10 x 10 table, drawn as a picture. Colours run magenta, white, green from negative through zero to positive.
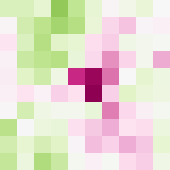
Ninth with the lowest average: centre. Odd patch: rougher, in the centre. Roughest part: centre. Odd rows or columns: none.
